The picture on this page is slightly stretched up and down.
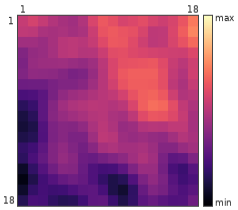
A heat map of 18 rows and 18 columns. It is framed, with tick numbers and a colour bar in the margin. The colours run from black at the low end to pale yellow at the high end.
Average level on the scale: 40%. Slope: up to the top right. Stripes: none. Ninth with the lowest average: bottom left.
